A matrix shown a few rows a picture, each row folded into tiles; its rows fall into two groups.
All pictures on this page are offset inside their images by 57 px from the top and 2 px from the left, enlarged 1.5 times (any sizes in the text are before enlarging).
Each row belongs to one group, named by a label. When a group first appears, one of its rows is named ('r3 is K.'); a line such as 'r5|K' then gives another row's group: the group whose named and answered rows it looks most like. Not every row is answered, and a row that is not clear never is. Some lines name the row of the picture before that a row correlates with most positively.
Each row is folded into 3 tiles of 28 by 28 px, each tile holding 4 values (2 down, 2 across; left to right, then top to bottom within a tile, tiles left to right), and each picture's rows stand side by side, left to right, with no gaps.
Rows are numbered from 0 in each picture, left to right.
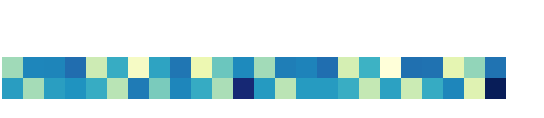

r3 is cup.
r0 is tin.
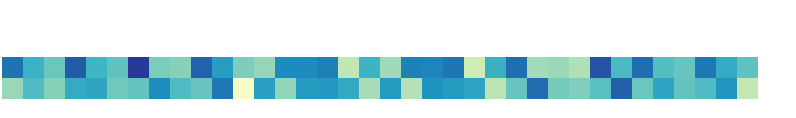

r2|tin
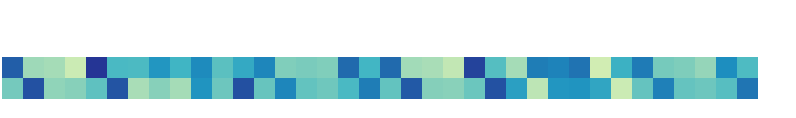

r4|tin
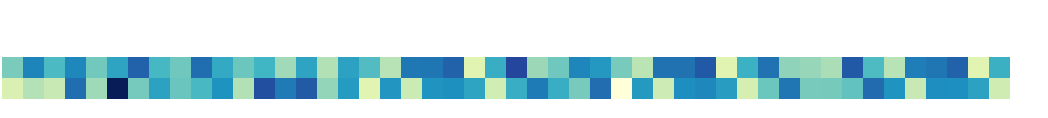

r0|cup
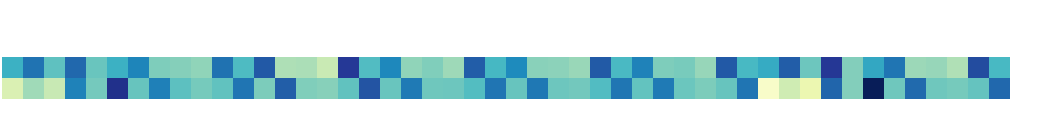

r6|cup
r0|cup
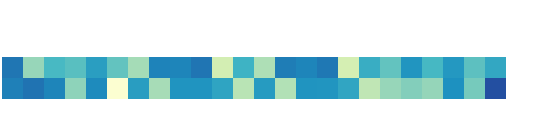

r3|cup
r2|tin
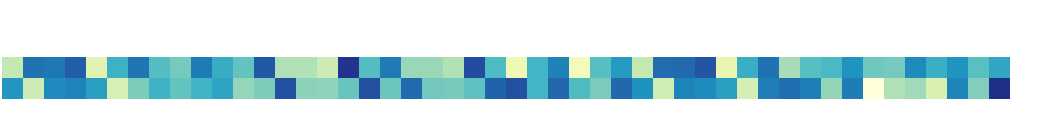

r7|cup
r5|tin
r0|tin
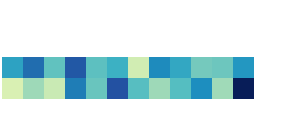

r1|cup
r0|cup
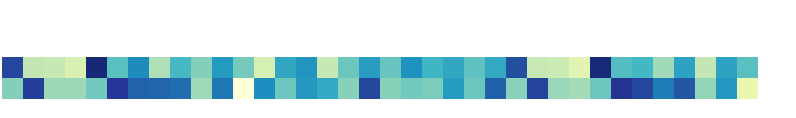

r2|cup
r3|cup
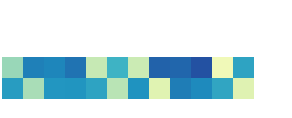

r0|tin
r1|tin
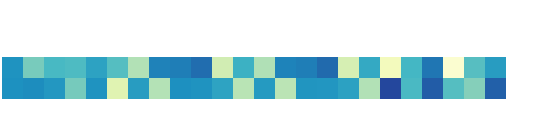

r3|cup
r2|tin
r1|tin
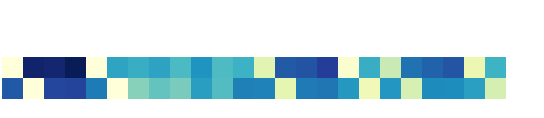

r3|tin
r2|tin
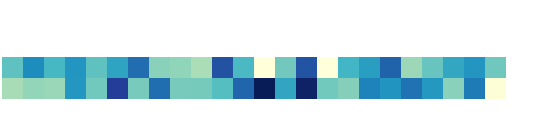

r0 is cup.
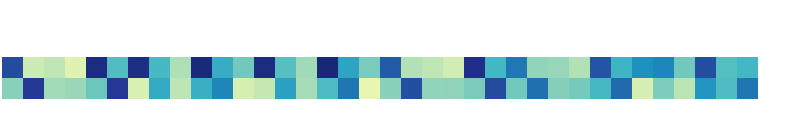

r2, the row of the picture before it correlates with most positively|3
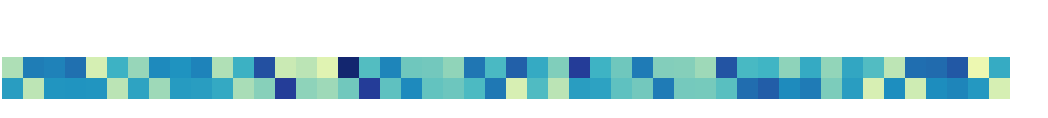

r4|cup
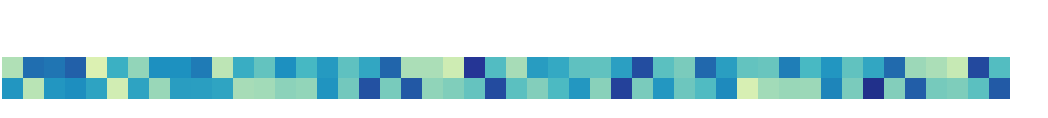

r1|tin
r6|cup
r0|tin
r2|cup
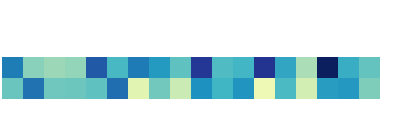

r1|cup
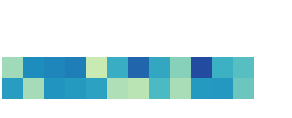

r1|cup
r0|tin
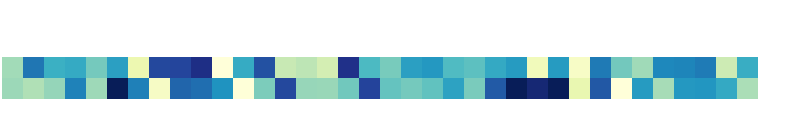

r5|tin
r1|tin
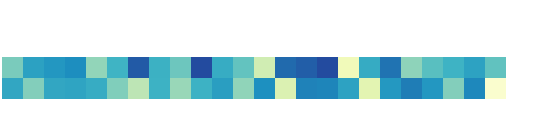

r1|cup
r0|tin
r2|tin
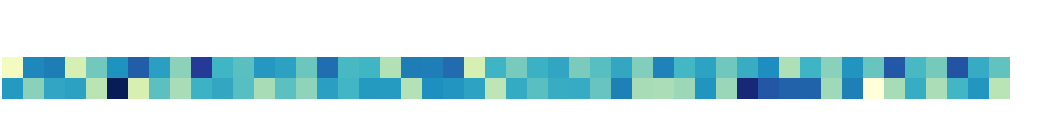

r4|cup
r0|cup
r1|cup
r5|cup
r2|cup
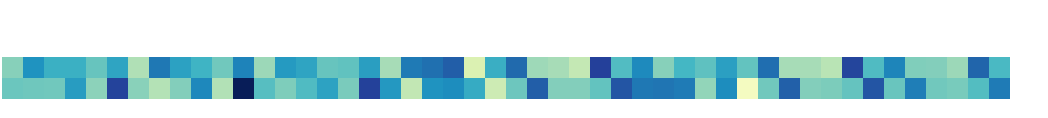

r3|tin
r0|cup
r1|cup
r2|cup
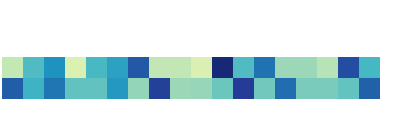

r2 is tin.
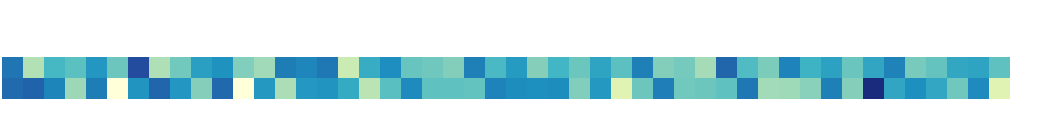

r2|tin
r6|cup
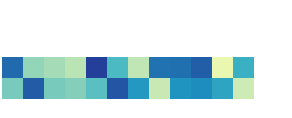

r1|tin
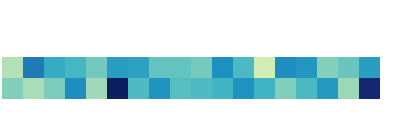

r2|cup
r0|cup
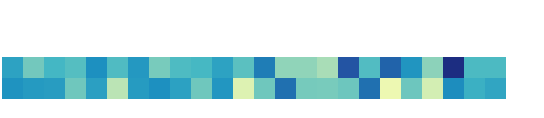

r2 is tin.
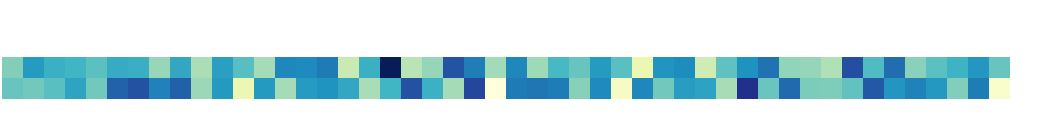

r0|cup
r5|cup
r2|tin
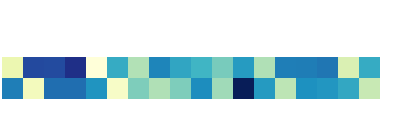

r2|tin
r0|tin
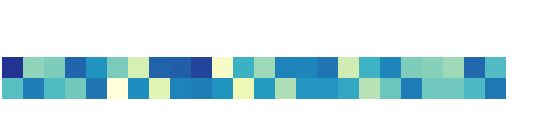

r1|tin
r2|tin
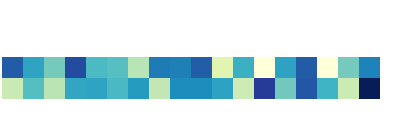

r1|tin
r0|cup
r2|cup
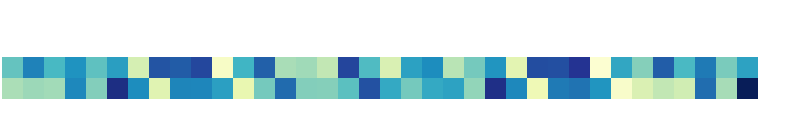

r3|cup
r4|tin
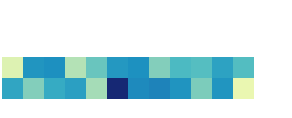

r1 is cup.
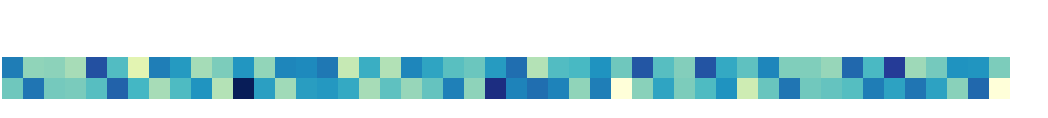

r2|tin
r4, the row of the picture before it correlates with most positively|1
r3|cup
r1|cup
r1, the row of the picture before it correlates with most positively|0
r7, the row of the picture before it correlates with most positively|1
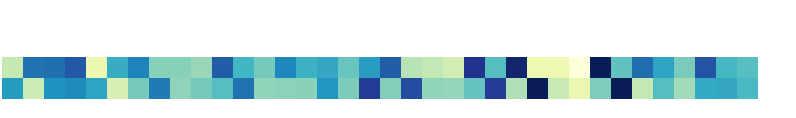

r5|cup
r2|cup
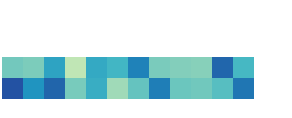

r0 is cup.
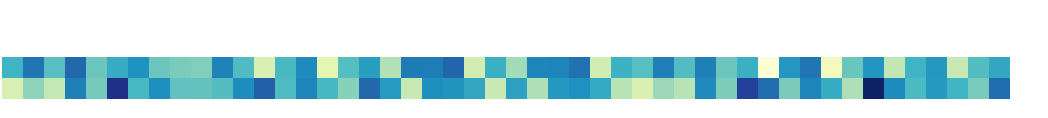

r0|cup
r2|cup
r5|cup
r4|tin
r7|cup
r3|tin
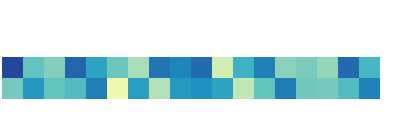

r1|tin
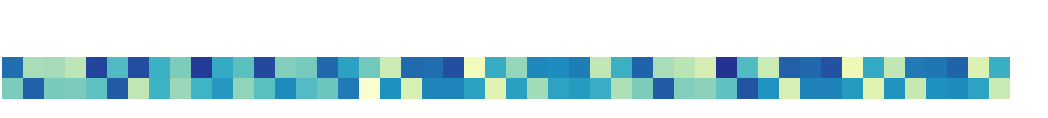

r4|tin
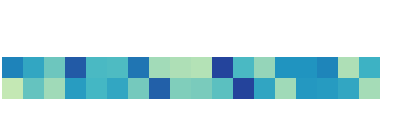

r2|tin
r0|cup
